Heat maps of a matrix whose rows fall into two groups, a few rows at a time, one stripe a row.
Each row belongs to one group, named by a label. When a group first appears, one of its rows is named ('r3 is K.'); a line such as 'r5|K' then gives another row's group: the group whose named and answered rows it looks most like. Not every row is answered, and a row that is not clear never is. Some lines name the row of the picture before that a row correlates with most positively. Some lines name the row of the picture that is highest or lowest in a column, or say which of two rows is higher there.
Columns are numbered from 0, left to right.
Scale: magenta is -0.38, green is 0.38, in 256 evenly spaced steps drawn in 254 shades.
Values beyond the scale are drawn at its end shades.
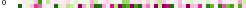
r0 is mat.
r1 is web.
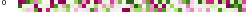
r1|web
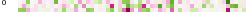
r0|web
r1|web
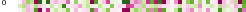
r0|mat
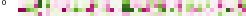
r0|mat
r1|mat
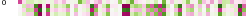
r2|mat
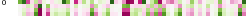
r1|mat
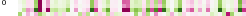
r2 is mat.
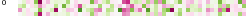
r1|web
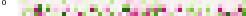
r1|mat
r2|mat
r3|web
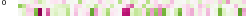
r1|web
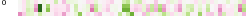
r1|mat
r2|mat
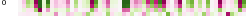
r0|mat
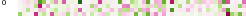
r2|web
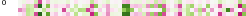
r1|mat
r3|mat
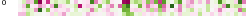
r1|web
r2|mat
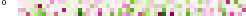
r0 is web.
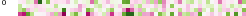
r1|web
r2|web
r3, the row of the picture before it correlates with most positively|2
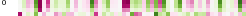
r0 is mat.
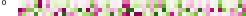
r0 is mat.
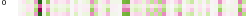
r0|mat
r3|mat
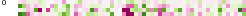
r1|web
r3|web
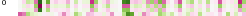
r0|mat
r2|mat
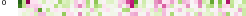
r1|web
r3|web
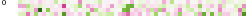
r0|web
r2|mat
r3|web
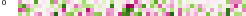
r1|web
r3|web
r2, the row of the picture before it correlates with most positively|1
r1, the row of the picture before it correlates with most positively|3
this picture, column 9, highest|3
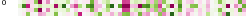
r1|web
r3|web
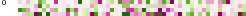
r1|mat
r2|web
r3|mat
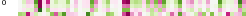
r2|mat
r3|web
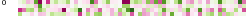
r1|mat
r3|web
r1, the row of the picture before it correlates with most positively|2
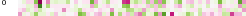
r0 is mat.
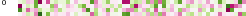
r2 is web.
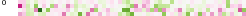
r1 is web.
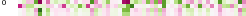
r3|mat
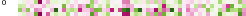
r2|web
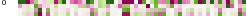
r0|web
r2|mat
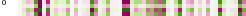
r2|mat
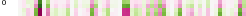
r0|mat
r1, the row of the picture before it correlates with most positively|2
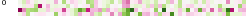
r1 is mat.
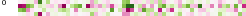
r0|mat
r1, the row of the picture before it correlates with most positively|2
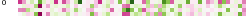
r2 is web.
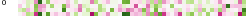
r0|mat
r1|web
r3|mat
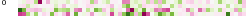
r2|web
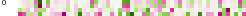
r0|mat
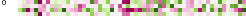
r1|web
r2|web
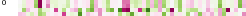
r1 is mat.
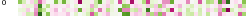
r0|web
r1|mat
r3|mat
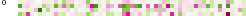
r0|web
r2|mat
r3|web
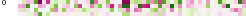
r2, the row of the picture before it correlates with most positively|3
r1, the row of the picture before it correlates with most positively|1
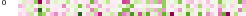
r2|mat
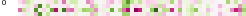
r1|mat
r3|mat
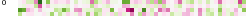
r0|mat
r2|web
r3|web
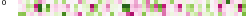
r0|web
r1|mat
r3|web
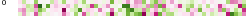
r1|mat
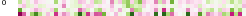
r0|web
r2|web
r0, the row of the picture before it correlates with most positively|3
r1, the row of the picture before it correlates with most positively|2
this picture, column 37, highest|3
